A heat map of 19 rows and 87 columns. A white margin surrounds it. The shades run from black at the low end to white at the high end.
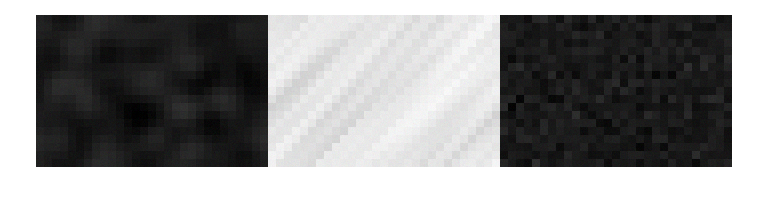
The table splits into one row of 3 panels. Panel 1,1: very low, blotchy, faint in contrast. Panel 1,2: very high, slanting up to the right, faint in contrast. Panel 1,3: very low, fine-grained, faint in contrast.
